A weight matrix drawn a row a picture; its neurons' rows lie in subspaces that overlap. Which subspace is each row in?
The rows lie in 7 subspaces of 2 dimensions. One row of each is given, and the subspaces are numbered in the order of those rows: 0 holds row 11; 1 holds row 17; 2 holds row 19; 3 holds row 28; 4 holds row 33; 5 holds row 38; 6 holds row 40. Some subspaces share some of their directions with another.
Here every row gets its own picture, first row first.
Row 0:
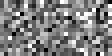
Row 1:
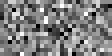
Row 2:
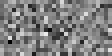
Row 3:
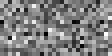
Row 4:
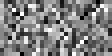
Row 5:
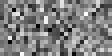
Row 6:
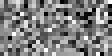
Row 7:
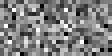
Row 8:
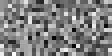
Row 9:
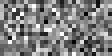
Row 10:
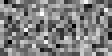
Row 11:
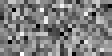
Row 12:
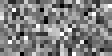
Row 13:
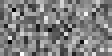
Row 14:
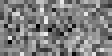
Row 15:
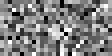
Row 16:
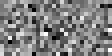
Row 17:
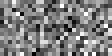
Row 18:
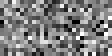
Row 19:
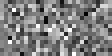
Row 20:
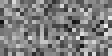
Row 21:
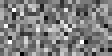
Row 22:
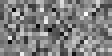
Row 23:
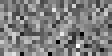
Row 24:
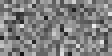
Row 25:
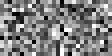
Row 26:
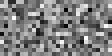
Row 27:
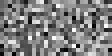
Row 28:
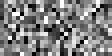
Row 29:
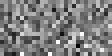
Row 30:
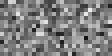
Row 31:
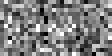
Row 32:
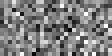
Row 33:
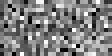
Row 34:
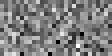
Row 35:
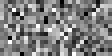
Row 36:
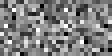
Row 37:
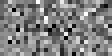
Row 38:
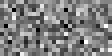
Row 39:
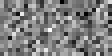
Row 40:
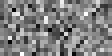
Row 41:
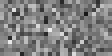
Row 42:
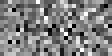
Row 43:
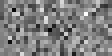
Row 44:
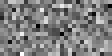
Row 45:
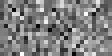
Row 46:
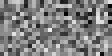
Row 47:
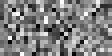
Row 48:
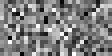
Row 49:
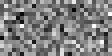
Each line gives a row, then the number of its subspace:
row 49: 6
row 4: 3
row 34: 2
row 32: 1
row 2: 4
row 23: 2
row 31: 3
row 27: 4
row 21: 5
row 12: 0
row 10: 3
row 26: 5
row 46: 0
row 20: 1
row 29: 2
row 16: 4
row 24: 6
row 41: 1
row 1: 0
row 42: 2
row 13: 5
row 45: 4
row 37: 2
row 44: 0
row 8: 4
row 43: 2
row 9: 6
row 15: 6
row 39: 0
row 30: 5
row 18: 1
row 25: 6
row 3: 1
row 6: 0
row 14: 3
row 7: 5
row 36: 5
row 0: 0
